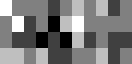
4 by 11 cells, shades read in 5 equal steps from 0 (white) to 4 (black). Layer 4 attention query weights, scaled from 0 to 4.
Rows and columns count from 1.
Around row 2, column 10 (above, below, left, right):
3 3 2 2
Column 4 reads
2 2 4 1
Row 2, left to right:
2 0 3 2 4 1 0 2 2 2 2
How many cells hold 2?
18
